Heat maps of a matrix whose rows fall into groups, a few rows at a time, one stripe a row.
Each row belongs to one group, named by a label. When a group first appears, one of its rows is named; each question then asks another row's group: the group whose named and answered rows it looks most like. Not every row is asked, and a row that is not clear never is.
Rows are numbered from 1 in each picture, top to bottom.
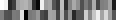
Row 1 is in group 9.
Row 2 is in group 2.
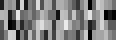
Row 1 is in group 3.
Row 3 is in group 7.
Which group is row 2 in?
9
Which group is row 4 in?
3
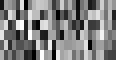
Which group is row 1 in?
3
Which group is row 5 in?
7
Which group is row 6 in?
7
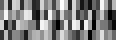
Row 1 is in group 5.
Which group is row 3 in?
9
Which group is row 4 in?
3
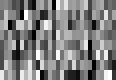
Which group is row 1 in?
7
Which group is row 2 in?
5
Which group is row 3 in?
9
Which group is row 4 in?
7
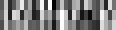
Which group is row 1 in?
9
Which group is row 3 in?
5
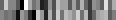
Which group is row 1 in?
5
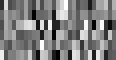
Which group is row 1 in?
5
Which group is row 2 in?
5
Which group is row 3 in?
9
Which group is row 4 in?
3
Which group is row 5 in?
7
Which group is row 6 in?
9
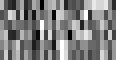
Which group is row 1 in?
2
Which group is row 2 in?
3
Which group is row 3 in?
7
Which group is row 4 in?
9
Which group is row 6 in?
5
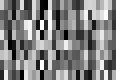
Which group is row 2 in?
2
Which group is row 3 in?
9
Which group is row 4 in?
2
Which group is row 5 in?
7
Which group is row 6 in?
2
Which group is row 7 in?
9
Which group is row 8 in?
5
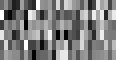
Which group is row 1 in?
7
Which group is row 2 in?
2
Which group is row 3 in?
3
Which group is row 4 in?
2
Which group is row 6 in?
5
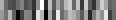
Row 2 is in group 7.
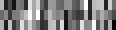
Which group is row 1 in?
2
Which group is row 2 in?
2
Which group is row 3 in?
2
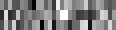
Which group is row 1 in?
7
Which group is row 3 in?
3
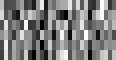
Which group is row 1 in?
7
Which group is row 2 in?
2
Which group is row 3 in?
5
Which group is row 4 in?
9
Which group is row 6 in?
5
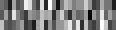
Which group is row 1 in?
9
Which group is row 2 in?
3
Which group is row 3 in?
7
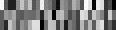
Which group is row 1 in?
9
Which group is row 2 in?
3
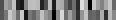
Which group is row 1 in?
3
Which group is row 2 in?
3
